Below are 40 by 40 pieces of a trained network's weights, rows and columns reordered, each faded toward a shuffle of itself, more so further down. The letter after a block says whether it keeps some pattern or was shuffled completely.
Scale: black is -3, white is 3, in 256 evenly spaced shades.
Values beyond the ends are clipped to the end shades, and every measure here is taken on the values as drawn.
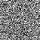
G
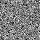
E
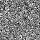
E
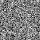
G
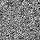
G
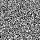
E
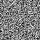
E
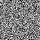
G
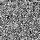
G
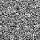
G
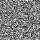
G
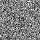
E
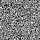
E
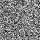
G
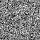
E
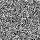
E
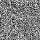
G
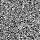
E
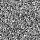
E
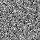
E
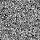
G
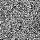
E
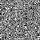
G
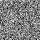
E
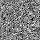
G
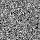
E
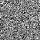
G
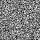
E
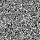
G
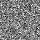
E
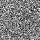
G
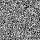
E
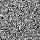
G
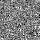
G
